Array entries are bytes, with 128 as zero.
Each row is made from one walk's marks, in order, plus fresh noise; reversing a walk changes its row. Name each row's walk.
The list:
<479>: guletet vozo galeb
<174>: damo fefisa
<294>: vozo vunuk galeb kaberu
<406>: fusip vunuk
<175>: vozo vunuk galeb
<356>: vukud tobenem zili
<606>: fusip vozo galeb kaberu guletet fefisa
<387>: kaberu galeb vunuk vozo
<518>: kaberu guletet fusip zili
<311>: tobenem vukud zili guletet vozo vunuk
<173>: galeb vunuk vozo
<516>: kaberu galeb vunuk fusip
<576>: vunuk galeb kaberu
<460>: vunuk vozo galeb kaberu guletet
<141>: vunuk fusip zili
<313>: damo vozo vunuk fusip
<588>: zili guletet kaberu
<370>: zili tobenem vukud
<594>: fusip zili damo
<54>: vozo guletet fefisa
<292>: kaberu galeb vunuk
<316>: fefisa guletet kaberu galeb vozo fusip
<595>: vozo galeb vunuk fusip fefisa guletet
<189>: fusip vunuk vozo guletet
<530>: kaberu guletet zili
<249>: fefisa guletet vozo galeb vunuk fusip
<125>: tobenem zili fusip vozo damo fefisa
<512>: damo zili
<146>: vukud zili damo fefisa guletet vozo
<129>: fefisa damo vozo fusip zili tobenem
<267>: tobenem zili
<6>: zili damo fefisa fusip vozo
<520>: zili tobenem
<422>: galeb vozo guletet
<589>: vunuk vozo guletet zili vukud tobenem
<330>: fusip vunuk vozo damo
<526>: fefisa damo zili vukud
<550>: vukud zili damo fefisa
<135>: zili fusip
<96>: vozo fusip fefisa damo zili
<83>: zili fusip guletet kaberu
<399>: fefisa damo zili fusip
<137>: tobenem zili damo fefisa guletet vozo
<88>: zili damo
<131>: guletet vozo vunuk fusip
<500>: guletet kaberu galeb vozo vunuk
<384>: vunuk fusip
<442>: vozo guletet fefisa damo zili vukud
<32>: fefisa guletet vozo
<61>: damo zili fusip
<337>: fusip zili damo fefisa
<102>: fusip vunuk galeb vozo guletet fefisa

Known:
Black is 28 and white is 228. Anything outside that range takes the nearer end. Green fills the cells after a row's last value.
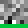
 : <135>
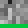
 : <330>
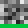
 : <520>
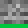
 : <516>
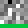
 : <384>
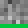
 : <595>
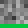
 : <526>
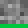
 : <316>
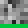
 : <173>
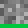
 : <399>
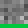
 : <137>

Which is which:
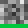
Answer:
<370>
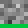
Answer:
<337>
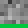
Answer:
<102>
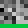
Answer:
<174>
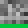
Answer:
<576>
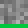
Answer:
<6>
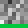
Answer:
<141>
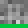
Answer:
<249>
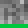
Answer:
<311>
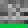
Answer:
<292>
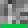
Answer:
<294>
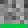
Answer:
<550>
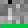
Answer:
<189>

